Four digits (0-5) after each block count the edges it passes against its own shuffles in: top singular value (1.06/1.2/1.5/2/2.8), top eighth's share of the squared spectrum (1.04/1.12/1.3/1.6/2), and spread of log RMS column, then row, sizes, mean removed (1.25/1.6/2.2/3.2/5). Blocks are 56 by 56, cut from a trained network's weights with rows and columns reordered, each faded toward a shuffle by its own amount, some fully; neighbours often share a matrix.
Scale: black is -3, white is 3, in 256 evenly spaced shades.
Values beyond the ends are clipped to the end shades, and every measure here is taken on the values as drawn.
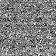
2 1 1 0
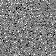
0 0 0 0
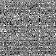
2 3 3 1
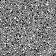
0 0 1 0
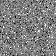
0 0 0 0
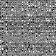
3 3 3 2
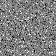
0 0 0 0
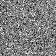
0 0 0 0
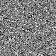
0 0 0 0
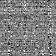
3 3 3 0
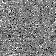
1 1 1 0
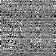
3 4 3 2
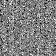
1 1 0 0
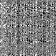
3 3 0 3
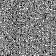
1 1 0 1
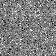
0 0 1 0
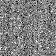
1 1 0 0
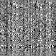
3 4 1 3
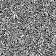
1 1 0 0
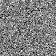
2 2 0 0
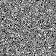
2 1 0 0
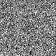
2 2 0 0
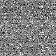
2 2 2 1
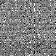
2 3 3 0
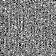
2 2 0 1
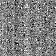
2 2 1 1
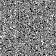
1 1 0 0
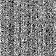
3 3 1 2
